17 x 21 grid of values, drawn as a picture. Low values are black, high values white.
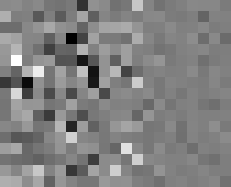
Seam: vertical, 60% of the way across, the right part calmer. Histogram: heavy tails on both sides. Grain: fine. Slope: none.
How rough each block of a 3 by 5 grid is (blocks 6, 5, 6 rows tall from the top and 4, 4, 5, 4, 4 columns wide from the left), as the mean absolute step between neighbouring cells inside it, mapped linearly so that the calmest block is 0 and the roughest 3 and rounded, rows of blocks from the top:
1 3 1 0 0 / 3 2 2 0 0 / 1 2 2 0 0
